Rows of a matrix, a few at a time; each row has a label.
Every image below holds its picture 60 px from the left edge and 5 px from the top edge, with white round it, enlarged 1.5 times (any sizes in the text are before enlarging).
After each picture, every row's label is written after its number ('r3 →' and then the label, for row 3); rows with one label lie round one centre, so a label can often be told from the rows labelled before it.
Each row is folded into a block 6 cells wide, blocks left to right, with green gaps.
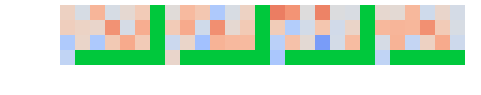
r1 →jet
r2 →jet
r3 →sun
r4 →jet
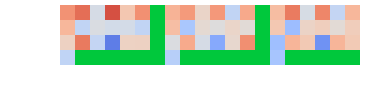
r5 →sun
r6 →sun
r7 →sun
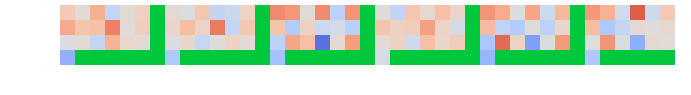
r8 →jet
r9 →jet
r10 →sun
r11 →jet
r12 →sun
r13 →sun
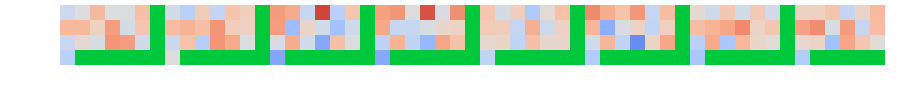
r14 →jet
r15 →jet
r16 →sun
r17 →sun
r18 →jet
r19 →sun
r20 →jet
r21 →jet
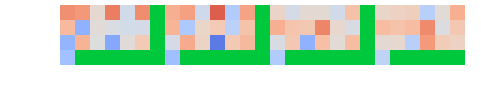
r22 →sun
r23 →sun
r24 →jet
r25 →jet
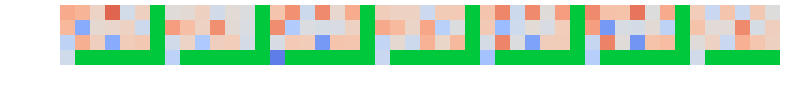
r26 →sun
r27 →jet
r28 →sun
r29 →jet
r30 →sun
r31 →sun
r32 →jet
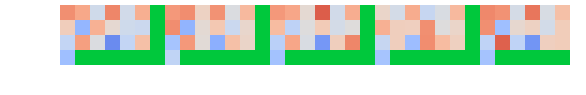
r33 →sun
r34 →sun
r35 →sun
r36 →jet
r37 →sun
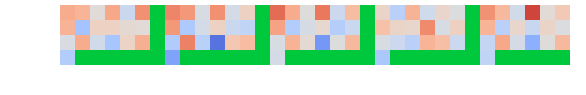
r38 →sun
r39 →sun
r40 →sun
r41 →jet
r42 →sun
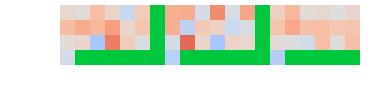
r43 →jet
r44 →sun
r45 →jet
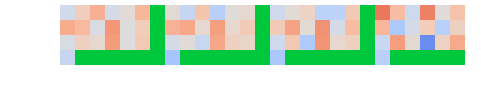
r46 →jet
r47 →jet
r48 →jet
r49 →sun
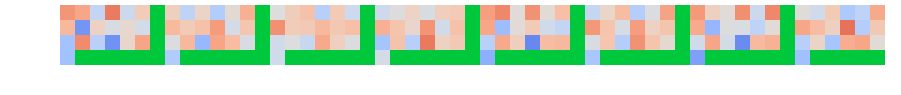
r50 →sun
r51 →jet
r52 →jet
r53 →jet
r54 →sun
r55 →jet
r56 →sun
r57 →jet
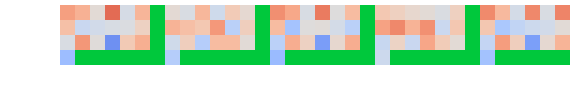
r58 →sun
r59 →jet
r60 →sun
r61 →jet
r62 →sun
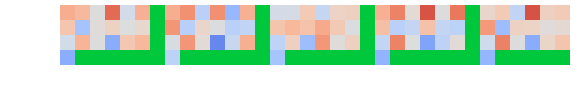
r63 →sun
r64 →sun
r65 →jet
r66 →sun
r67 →sun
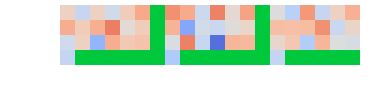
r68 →jet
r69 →sun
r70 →jet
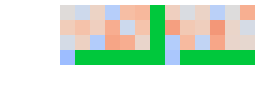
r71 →jet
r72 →jet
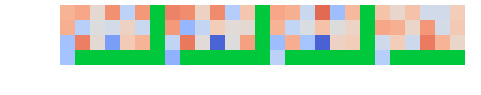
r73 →sun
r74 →sun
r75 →sun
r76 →jet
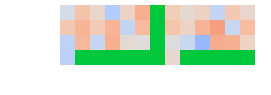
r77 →jet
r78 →jet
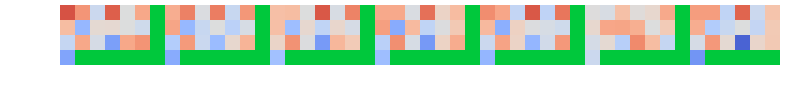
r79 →sun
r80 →sun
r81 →sun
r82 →sun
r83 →sun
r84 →jet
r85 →sun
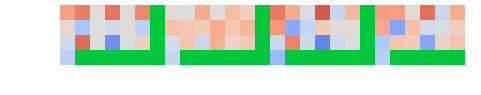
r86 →sun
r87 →jet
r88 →sun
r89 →sun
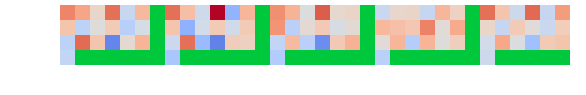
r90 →sun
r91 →sun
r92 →sun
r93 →jet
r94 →sun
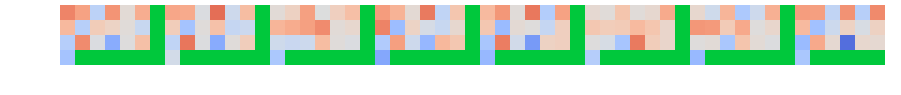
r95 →sun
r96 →sun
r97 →jet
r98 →sun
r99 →sun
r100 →jet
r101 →jet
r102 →sun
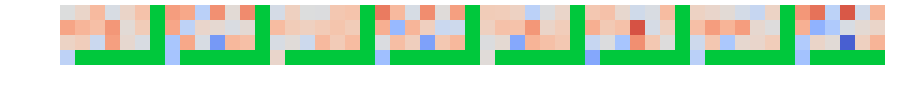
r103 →jet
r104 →sun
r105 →jet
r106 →sun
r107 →jet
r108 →jet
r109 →jet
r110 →sun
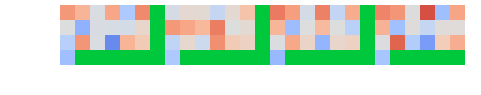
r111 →sun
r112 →jet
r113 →sun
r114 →sun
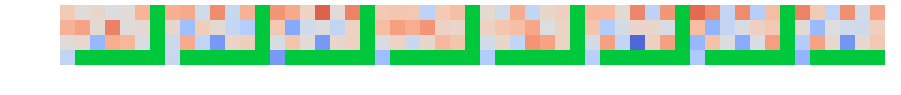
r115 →jet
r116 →sun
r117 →sun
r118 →jet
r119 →jet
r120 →sun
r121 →sun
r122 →sun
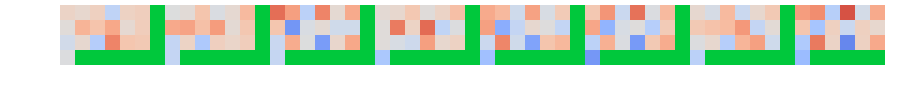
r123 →jet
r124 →jet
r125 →sun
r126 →jet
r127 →sun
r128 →sun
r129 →jet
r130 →sun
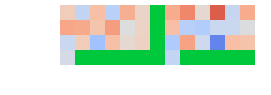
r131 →jet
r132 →sun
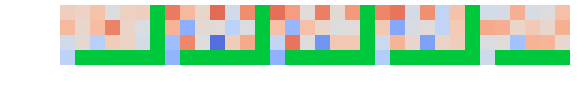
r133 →jet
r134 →sun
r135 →sun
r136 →sun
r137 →jet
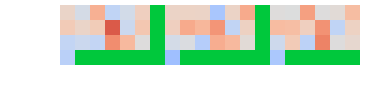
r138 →jet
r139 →jet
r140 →jet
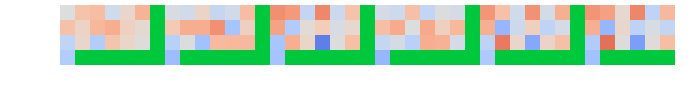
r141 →jet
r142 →jet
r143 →sun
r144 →jet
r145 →sun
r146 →sun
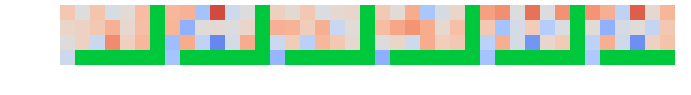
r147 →jet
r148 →sun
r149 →jet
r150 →jet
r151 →sun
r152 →sun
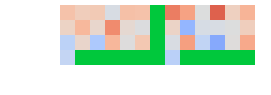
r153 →jet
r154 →sun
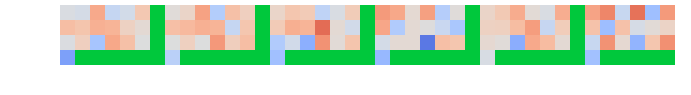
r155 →jet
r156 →jet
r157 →jet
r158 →sun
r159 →jet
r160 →sun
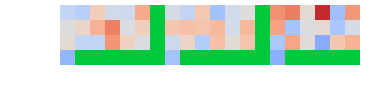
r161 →jet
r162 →jet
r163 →sun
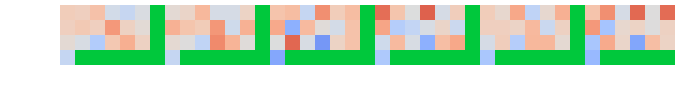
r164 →jet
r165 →jet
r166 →sun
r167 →sun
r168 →jet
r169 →sun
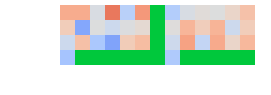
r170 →sun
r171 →jet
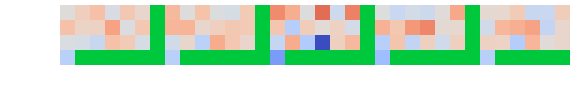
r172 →jet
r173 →jet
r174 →sun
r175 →jet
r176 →jet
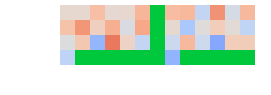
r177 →jet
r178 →sun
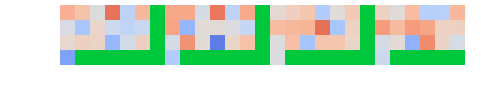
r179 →sun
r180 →sun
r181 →jet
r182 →jet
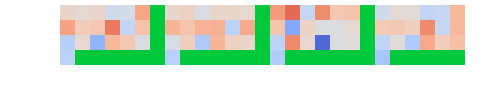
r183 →jet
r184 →jet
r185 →sun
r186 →jet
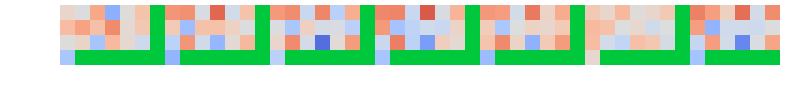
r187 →jet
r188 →sun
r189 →sun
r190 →sun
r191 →sun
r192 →jet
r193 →sun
